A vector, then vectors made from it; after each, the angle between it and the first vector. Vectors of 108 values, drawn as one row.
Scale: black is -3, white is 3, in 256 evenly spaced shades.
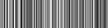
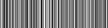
partly aligned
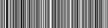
partly aligned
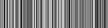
nearly parallel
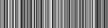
nearly parallel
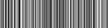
nearly opposite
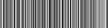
partly opposed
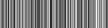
partly opposed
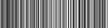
orthogonal
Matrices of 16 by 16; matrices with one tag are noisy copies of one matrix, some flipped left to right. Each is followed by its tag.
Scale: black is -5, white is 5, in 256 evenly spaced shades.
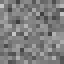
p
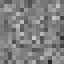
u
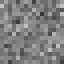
p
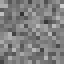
p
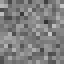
p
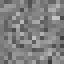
u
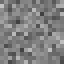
p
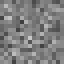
u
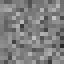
u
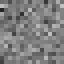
p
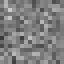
u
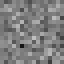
u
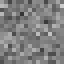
p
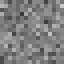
p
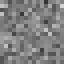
p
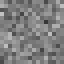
p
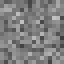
u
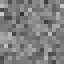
p
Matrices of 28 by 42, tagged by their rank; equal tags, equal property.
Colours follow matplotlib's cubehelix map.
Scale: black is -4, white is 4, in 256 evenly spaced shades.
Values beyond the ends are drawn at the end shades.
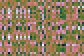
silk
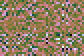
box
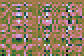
silk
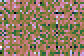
box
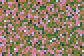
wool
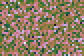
wool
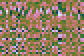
silk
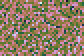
wool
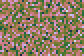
wool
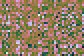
box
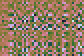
silk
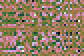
box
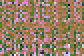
box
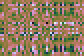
silk
